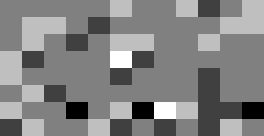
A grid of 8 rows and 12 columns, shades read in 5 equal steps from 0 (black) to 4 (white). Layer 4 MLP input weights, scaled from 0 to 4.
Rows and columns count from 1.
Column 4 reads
2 2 1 2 2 2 0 2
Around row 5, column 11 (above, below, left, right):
2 2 1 2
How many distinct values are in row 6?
3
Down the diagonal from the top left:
2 3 2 2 2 2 0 1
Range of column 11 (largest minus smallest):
2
